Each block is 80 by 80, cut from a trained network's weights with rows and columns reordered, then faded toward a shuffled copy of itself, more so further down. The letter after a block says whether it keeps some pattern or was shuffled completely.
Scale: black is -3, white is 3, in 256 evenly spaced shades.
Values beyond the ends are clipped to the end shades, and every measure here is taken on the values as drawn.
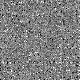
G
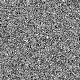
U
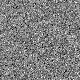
U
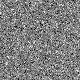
U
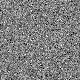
U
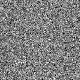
G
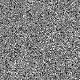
G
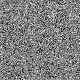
U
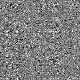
G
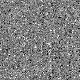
G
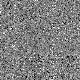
G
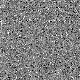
G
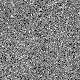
U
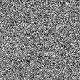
G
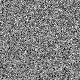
U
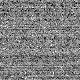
G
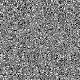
G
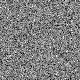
U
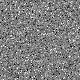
U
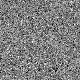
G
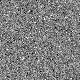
U
